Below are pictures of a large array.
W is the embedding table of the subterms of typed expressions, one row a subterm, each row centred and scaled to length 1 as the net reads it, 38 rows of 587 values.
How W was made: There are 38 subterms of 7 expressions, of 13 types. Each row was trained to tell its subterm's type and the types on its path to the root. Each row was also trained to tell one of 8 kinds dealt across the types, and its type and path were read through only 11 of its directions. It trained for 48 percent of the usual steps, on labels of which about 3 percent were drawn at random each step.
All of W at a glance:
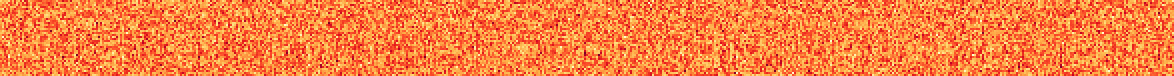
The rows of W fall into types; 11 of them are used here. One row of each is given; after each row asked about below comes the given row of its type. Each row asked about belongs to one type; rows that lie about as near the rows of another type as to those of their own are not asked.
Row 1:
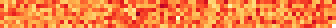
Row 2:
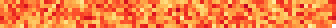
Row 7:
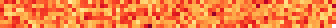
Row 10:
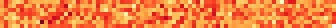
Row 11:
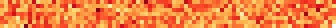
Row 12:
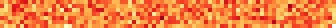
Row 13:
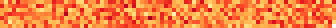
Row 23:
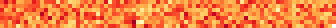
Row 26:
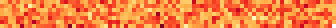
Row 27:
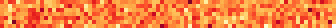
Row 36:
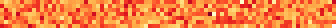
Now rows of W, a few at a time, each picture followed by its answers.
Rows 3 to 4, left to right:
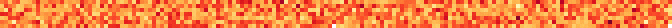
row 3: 23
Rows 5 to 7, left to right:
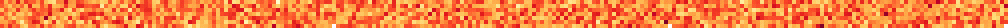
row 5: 27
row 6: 13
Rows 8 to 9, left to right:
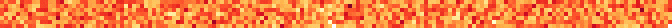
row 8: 7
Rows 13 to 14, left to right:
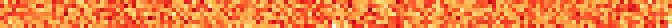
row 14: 26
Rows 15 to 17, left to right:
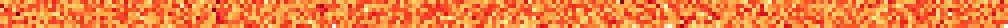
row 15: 1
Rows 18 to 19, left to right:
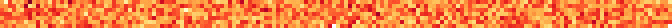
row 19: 23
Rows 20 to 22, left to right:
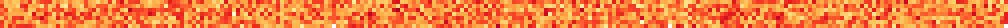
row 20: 7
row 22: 10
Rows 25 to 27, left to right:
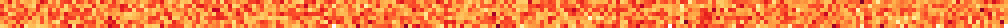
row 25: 10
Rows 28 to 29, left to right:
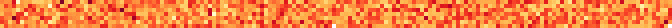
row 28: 23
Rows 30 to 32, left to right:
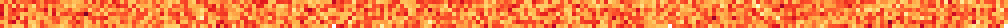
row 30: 1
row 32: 7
